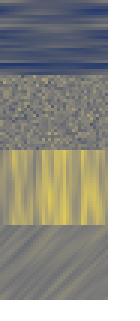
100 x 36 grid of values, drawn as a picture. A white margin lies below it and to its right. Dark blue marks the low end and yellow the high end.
The table splits into 4 rows of 1 panel. Panel 1,1: low, streaked across. Panel 2,1: middling, fine-grained. Panel 3,1: high, streaked downward. Panel 4,1: middling, slanting up to the right, faint in contrast.
